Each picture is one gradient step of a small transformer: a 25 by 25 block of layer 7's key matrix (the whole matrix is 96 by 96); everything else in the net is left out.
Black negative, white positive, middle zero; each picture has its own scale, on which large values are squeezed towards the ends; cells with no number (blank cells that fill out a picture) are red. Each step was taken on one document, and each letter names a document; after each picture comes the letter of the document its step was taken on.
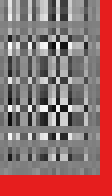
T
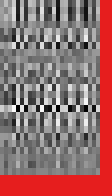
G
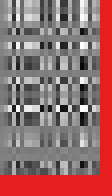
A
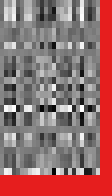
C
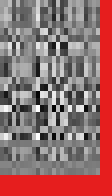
T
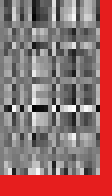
C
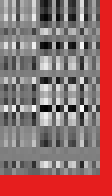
A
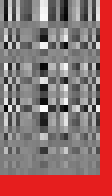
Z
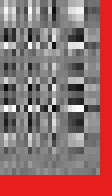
G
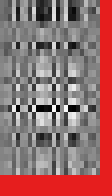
C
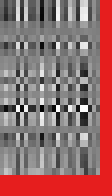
C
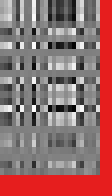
A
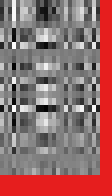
G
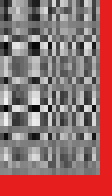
T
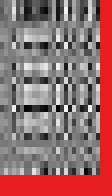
Z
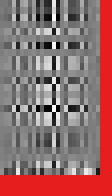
A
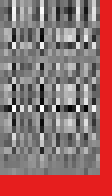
G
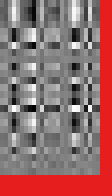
G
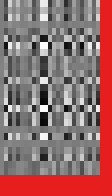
T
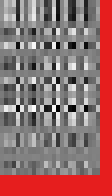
A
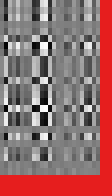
T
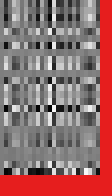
A
